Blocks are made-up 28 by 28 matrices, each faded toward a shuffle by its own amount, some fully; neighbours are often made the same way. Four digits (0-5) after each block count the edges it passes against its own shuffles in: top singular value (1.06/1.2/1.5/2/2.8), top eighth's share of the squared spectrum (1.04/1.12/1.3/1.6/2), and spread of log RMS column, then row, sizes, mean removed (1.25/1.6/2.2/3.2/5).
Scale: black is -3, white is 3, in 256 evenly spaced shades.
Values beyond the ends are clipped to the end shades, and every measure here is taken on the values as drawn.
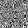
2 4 2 2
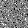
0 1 0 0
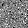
0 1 0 0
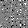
2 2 1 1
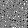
0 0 0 0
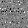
2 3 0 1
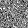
0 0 0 0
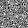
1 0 0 0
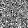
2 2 1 0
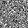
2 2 0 1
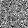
0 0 0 0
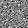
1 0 0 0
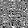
3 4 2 2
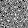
0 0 0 0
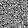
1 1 0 0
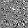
3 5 2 2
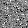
0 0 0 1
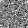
2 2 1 0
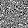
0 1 0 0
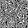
0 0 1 0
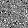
1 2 0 0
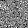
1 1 0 0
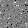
2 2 0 0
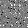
1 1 0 1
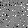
2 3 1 1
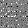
3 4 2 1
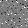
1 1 0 0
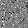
1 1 0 0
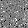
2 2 1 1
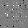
3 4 1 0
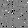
2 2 0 0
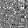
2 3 1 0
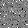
1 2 0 1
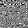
2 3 0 3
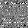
2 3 0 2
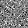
0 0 0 0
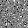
1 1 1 0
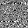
2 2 0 2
